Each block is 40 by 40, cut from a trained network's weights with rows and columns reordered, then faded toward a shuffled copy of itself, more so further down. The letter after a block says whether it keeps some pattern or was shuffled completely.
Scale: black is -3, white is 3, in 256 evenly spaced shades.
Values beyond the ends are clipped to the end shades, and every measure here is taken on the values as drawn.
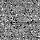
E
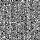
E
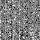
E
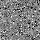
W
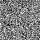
W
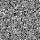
E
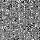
E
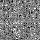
E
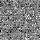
E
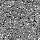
W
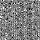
E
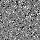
W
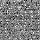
E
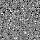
W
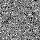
W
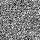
W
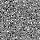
W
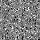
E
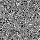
W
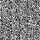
E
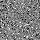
W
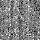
E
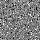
W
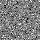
W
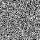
E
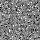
W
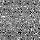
E
